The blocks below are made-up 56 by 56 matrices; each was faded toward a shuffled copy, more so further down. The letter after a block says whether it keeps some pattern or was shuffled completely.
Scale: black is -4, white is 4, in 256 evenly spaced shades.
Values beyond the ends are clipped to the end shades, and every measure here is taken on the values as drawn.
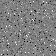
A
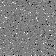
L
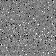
L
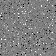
L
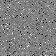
L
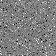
A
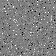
A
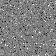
A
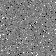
A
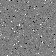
A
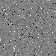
A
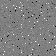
A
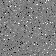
A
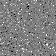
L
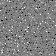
A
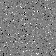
L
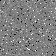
A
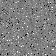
A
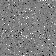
L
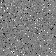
L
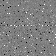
L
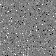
A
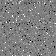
L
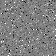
A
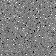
L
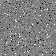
A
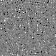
A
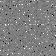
L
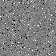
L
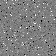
A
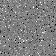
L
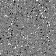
A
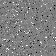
A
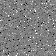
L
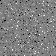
A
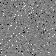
A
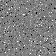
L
